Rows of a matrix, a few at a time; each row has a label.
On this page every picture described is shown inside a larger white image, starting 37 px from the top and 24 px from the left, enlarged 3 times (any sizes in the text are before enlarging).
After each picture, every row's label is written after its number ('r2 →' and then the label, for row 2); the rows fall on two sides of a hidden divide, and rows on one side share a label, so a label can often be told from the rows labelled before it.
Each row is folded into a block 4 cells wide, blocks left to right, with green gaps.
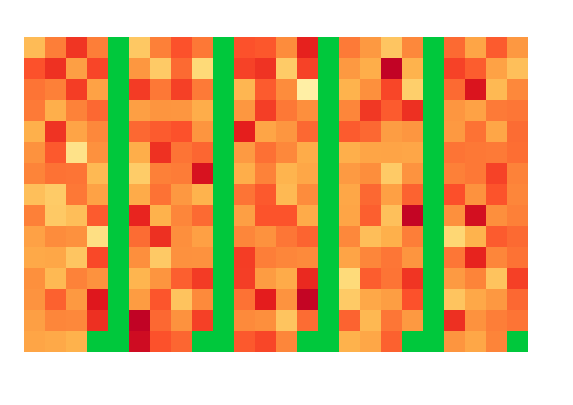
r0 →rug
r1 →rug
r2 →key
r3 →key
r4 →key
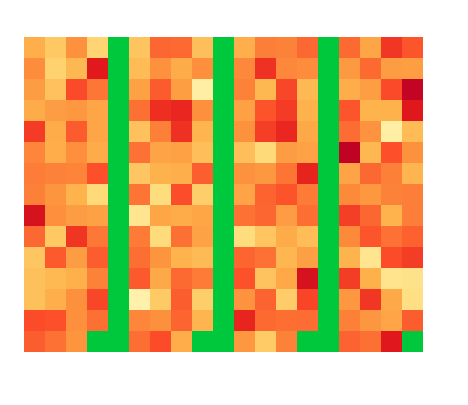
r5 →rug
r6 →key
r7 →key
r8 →rug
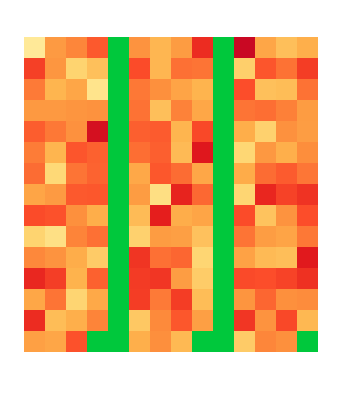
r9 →key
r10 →key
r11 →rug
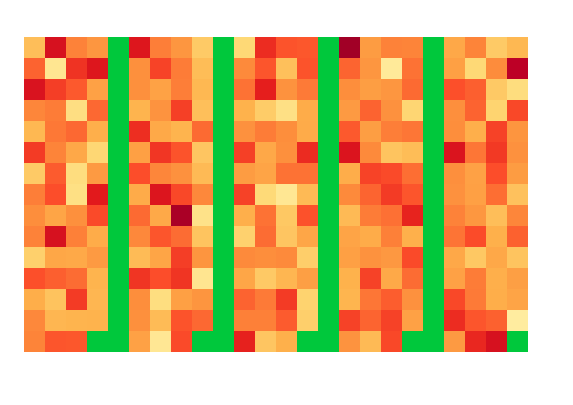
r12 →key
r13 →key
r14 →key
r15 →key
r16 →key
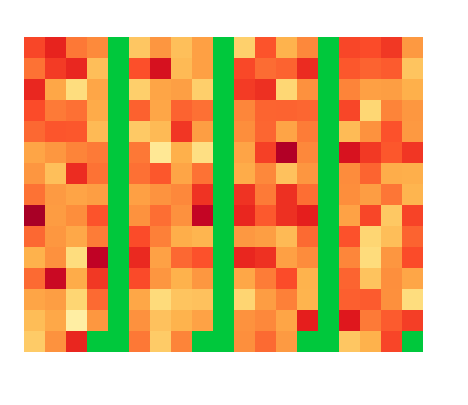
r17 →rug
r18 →key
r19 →key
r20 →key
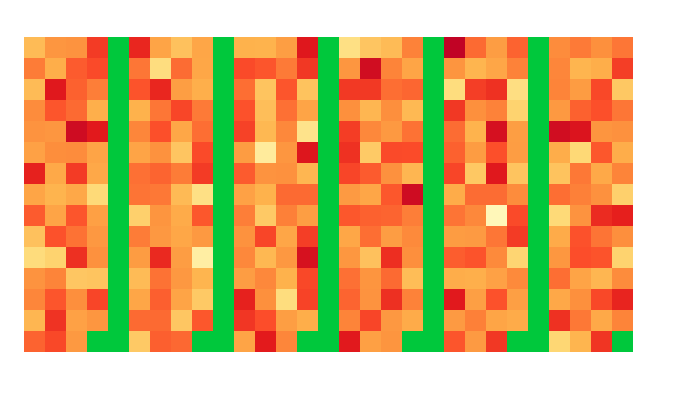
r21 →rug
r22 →key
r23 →rug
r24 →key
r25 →key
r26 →key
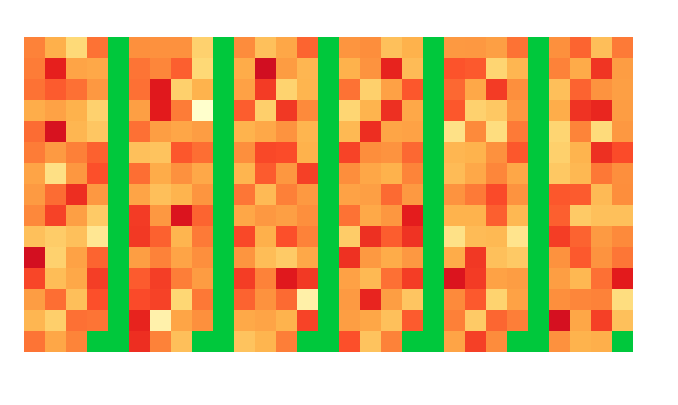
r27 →key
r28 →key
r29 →key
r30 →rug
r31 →key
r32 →key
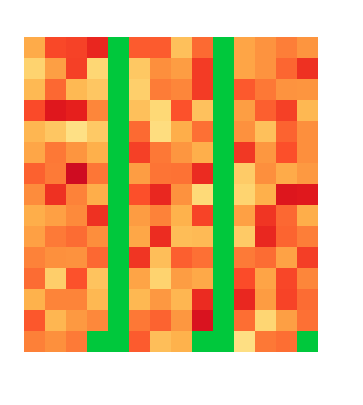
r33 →key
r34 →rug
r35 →key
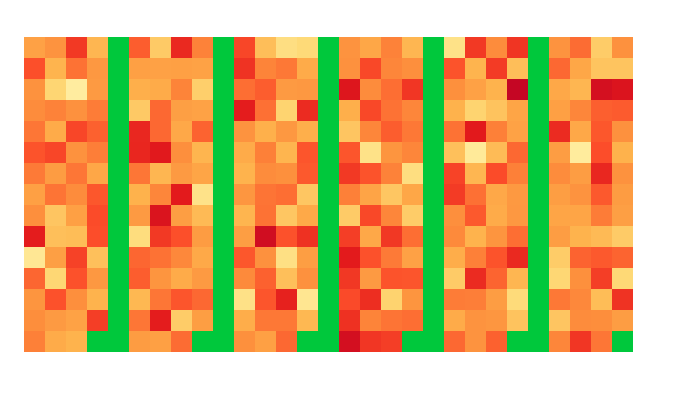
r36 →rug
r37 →key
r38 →key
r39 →key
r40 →rug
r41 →rug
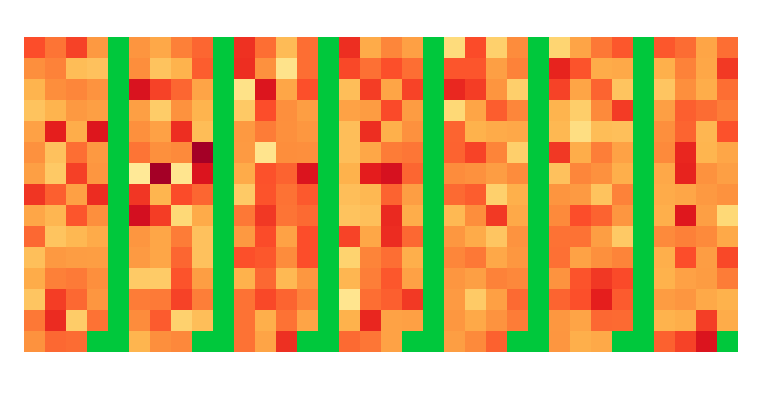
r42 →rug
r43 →key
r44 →key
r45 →rug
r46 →key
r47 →key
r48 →key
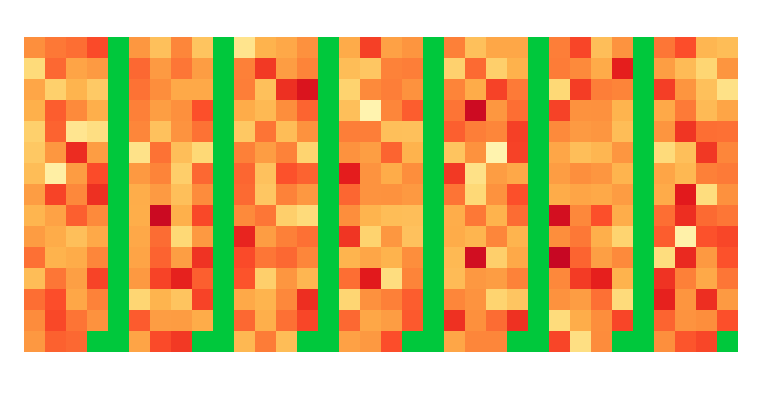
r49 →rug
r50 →key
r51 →rug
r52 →rug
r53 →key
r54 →key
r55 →key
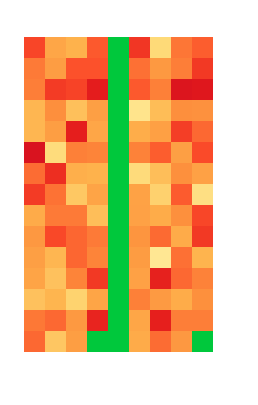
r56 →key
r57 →rug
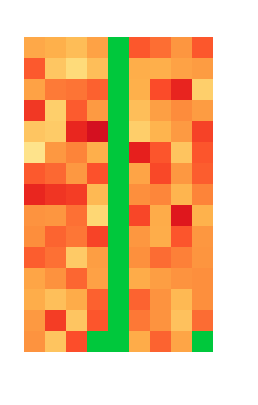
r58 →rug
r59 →key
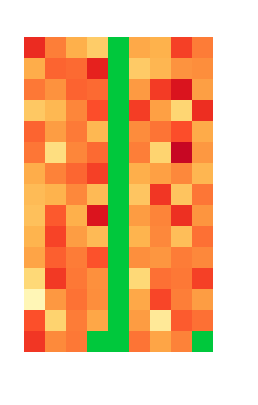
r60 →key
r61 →key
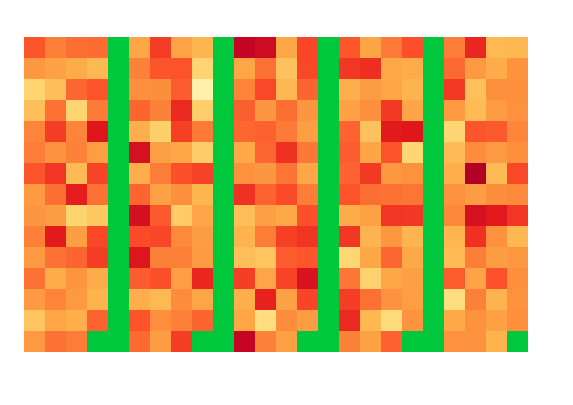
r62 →rug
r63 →key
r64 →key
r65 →key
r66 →key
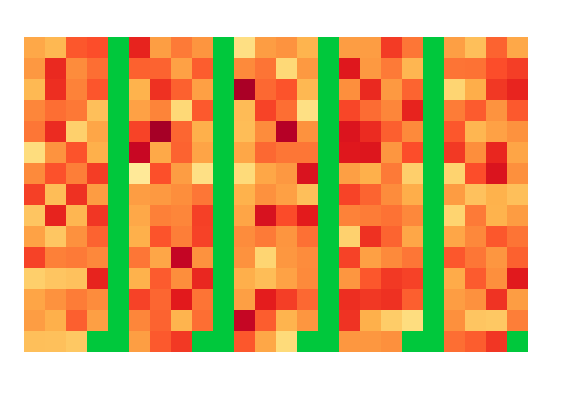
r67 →key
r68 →key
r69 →key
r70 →key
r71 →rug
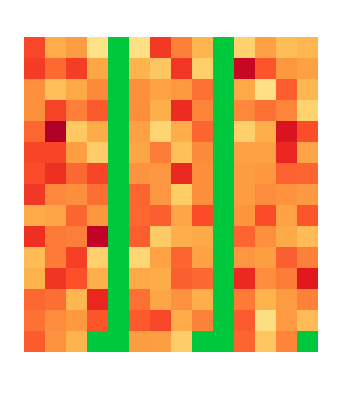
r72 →rug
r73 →rug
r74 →key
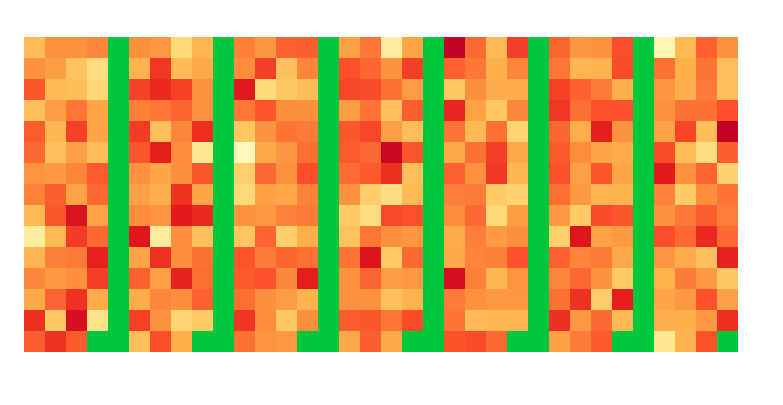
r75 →key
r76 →key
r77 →key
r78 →key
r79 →key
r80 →key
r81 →rug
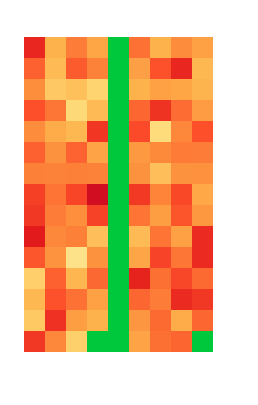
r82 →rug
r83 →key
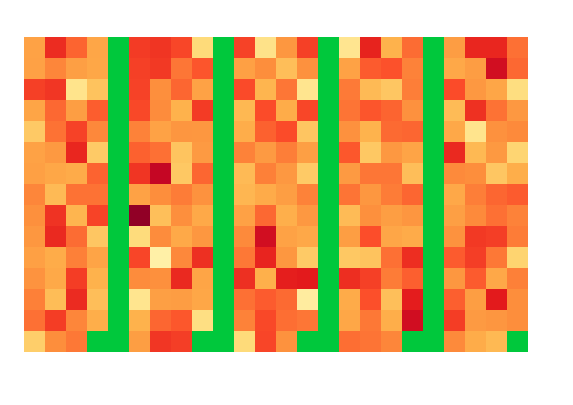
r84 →key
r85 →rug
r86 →key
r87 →rug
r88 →key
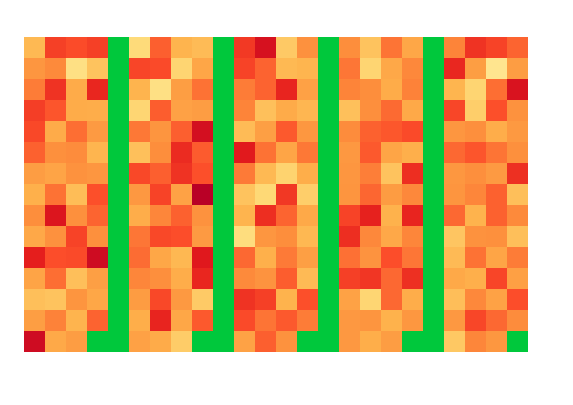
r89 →key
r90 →rug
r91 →key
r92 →key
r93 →rug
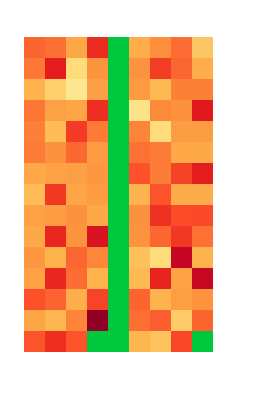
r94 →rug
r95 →rug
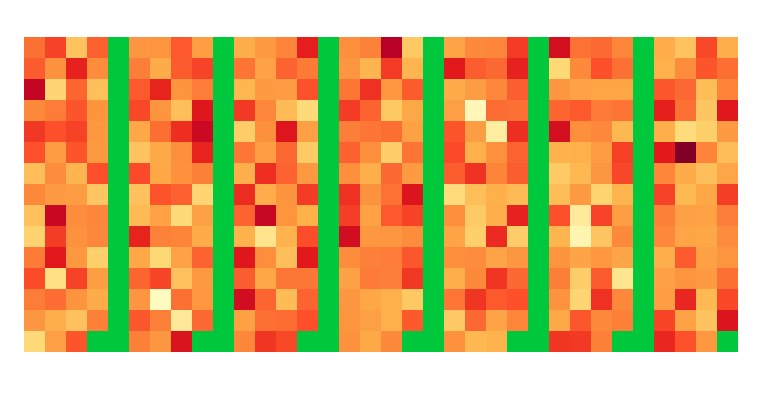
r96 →key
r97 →rug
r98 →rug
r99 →rug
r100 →rug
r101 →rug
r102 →rug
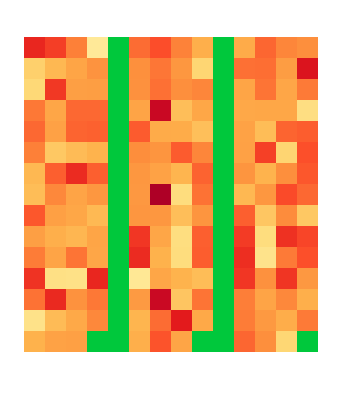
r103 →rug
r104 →rug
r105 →rug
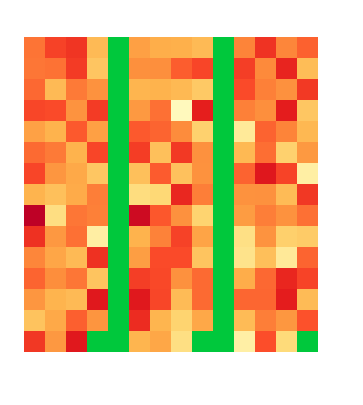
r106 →rug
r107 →key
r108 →rug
